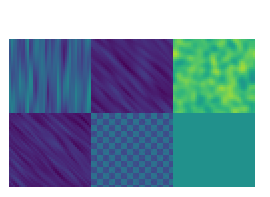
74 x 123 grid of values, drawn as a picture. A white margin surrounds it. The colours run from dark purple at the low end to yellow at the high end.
The table splits into 2 rows of 3 panels. Panel 1,1: low, streaked downward. Panel 1,2: very low, slanting down to the right, faint in contrast. Panel 1,3: high, blotchy. Panel 2,1: very low, slanting down to the right, faint in contrast. Panel 2,2: low, checkered. Panel 2,3: middling, flat.
